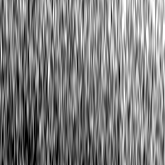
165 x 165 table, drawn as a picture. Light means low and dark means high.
The halves do not mirror each other. The ninth with the highest average is the bottom left. The field climbs toward the bottom left. The values follow a bell shape. The ninth with the lowest average is the top right. Streaks run downward.
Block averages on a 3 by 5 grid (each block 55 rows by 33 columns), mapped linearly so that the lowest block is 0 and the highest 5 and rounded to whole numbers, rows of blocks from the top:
3 2 2 1 0
4 3 3 2 1
5 4 4 3 2
